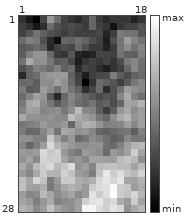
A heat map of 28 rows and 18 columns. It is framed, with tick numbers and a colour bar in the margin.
The field climbs toward the bottom. Overall the values sit about 50% of the way up the scale. The field is mottled with small blotches. No single row or column stands out from its neighbours.
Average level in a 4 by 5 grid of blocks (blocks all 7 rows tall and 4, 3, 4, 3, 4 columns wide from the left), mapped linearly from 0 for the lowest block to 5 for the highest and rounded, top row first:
1 1 0 0 1
2 2 1 1 2
3 3 3 2 3
3 3 4 5 4
